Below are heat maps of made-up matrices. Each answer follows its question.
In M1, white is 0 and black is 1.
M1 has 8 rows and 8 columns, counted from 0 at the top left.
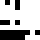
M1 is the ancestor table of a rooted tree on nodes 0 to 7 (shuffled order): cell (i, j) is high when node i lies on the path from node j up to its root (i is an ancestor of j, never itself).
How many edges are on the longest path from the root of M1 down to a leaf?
5
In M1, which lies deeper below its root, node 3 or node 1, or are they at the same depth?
node 3
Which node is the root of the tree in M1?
6
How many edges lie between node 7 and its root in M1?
1
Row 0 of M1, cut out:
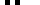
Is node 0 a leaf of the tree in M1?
no
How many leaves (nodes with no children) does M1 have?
3
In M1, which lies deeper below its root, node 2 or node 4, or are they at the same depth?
the same depth
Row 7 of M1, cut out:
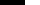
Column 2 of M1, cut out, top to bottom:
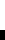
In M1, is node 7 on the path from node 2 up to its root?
yes
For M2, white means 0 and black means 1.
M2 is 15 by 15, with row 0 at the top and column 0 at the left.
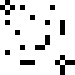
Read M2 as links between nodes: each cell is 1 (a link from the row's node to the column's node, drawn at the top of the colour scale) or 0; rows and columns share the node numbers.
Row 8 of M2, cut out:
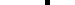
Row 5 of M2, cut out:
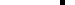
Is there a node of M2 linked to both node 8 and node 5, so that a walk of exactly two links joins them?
no
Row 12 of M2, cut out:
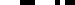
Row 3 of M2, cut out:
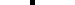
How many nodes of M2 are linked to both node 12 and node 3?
1
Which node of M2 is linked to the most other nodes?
node 12
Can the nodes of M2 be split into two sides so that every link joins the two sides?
yes
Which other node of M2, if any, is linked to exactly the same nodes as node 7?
node 8
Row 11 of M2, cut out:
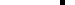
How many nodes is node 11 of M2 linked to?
1
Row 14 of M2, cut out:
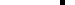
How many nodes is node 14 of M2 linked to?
1
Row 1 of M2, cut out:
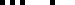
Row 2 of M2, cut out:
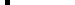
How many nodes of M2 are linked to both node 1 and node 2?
0
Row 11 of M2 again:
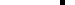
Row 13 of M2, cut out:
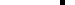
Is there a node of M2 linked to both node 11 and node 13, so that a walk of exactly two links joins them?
yes
